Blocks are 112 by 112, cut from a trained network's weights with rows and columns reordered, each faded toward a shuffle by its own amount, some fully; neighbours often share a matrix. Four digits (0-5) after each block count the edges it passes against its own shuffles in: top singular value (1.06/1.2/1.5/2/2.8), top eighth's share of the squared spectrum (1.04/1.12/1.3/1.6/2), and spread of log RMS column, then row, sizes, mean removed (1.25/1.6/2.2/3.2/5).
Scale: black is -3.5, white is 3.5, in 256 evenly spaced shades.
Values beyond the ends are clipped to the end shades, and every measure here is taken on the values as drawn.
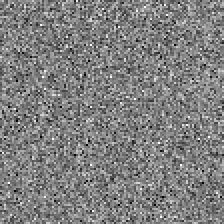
0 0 0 0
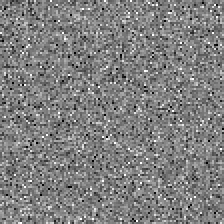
0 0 0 0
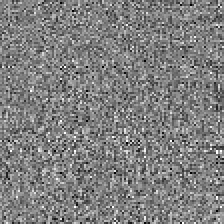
3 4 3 2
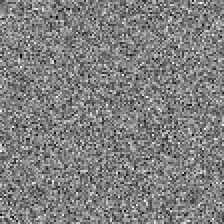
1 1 0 0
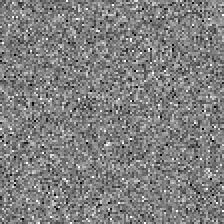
0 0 0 0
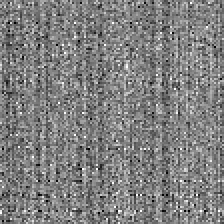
4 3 1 3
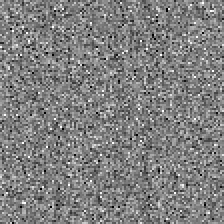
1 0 0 0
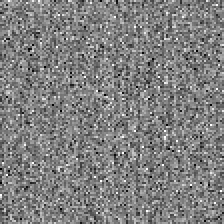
2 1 0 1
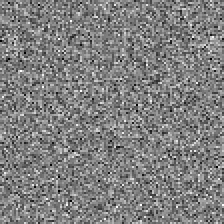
2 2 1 0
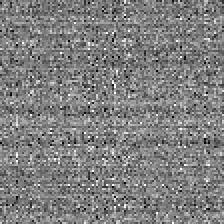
3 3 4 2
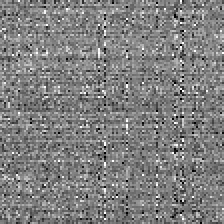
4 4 4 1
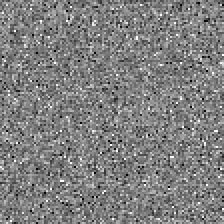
0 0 0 0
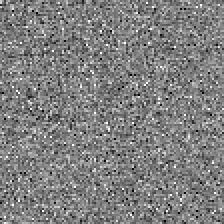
1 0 1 0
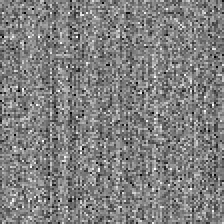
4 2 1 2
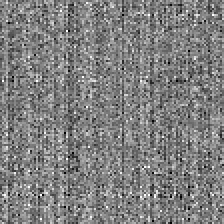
4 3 1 3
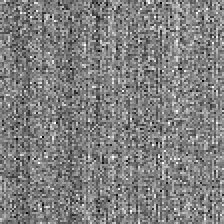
4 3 1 2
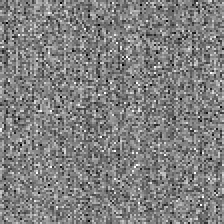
3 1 0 0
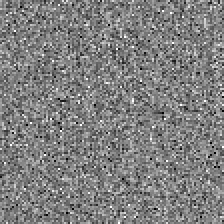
1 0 0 0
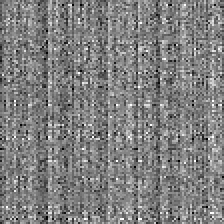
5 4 2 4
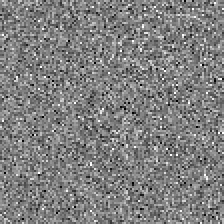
0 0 0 0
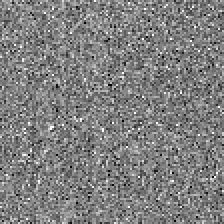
1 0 0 0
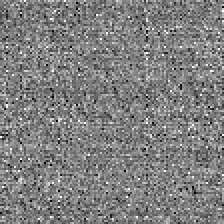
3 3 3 1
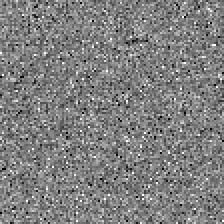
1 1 1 0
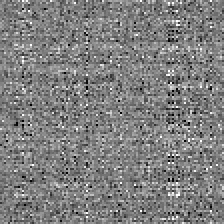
3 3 3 1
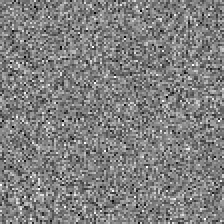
1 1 0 0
